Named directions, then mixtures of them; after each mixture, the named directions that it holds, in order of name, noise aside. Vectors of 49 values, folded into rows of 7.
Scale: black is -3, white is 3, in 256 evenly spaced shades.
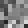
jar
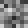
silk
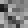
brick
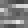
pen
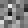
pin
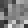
jar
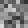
pin, silk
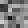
brick, pen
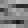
pen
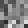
jar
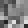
jar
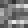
jar, pen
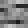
pen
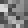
brick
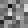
pin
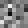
pin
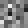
pin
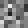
pin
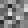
pin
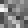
brick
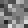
jar, pin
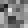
brick, silk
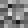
pen, pin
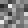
brick, pin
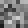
pin, silk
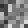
brick, jar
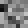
brick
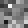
jar, pin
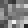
jar, pen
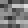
brick, pen
